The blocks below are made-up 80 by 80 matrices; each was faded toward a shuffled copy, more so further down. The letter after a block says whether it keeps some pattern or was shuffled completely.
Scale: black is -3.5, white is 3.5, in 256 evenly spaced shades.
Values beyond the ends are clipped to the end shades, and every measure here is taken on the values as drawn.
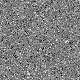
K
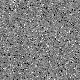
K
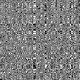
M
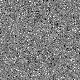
K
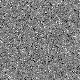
K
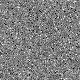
K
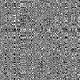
M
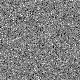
K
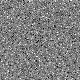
K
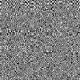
M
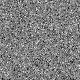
K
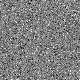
K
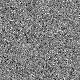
K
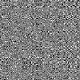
M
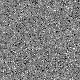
K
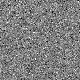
K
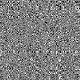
M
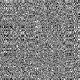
M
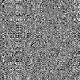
M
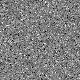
K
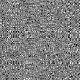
M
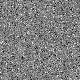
K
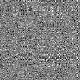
M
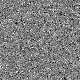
K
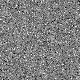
K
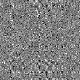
M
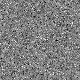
K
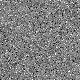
K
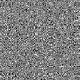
M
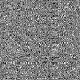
M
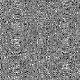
M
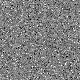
K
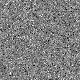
K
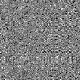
M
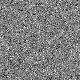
K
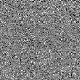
M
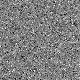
K
